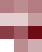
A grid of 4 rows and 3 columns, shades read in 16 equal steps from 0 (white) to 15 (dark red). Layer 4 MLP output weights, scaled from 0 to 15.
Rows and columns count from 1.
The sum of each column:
23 27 34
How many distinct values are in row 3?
3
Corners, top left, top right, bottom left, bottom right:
8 8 0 5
